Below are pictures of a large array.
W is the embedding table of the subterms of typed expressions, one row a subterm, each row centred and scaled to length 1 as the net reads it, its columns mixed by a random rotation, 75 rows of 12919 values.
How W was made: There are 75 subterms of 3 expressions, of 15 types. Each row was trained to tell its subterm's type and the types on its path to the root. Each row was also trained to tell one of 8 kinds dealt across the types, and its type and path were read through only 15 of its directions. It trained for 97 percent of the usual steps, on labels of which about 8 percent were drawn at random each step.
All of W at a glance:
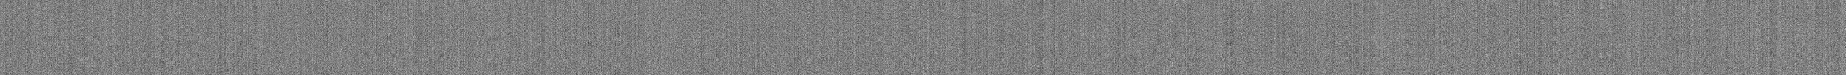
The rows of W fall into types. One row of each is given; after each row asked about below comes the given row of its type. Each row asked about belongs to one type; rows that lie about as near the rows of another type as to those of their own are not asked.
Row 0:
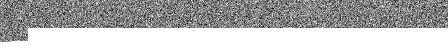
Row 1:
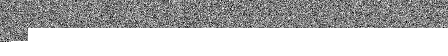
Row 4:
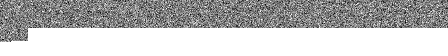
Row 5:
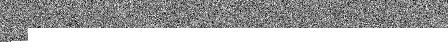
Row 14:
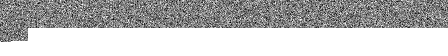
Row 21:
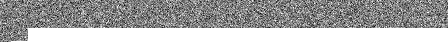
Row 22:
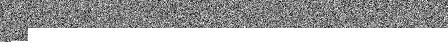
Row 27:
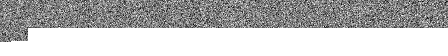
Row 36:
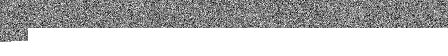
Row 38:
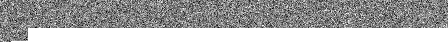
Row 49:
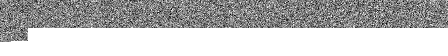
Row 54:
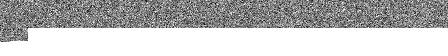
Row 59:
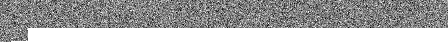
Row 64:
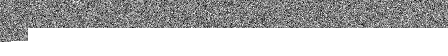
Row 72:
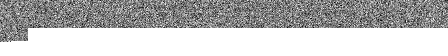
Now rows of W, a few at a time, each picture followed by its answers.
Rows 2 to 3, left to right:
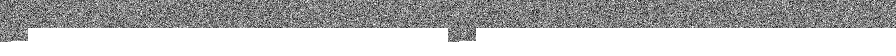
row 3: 22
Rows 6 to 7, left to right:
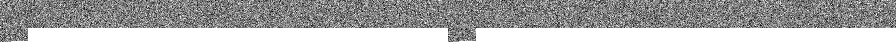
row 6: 54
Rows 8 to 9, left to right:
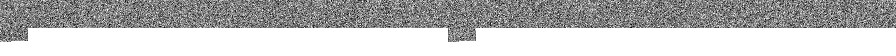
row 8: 72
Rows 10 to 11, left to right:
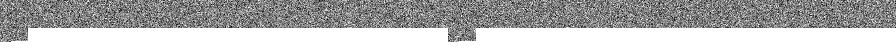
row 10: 38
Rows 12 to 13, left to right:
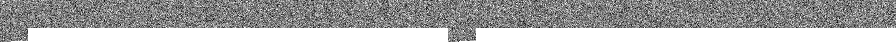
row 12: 27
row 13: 5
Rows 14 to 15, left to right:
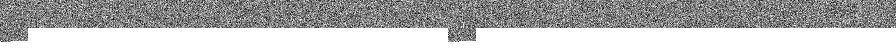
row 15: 72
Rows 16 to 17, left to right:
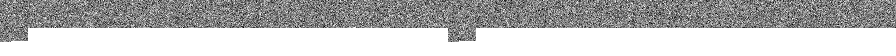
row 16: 64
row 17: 54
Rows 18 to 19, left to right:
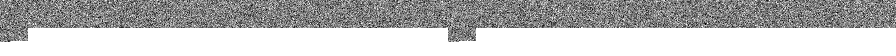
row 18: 49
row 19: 0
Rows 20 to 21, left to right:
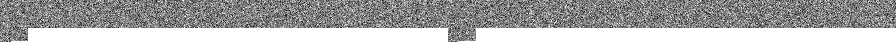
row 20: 36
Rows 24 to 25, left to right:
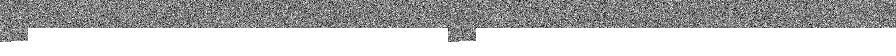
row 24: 1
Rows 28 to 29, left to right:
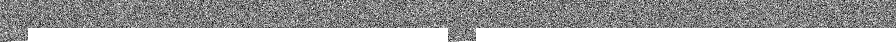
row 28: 5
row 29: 54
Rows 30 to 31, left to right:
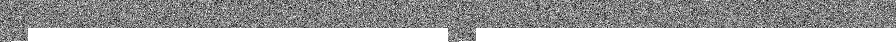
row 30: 1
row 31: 1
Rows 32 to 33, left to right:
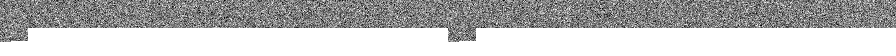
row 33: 72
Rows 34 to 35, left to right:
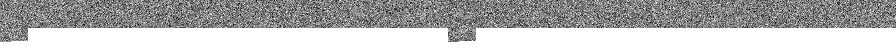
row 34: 64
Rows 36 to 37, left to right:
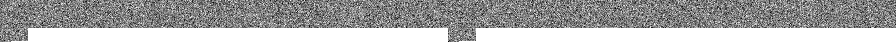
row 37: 36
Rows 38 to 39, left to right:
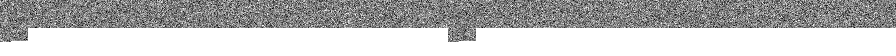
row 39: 21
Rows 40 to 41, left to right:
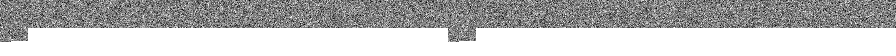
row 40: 4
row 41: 64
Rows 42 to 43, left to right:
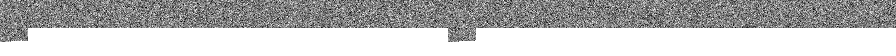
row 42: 54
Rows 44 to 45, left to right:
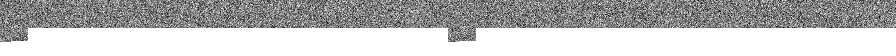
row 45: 5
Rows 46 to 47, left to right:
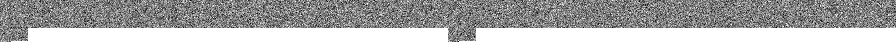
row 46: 22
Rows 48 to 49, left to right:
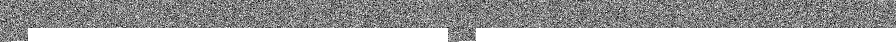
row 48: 54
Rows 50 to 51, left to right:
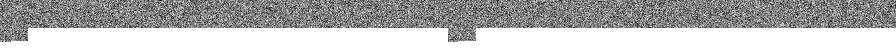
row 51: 49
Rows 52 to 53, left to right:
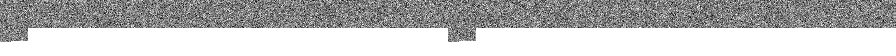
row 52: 64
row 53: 4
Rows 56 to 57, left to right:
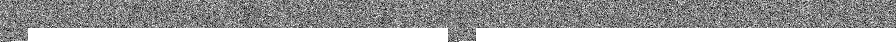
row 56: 5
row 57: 36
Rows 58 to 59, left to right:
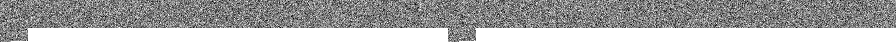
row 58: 27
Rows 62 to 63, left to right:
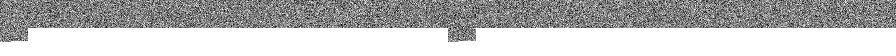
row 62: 27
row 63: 27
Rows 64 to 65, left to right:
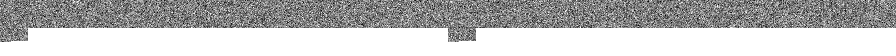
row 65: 27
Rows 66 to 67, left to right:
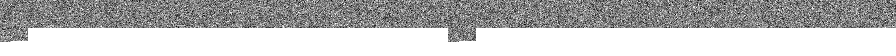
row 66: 21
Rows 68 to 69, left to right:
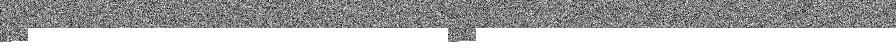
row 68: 36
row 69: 21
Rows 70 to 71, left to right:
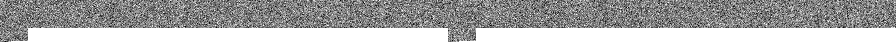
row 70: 21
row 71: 36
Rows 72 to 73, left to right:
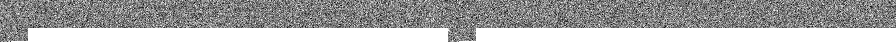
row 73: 1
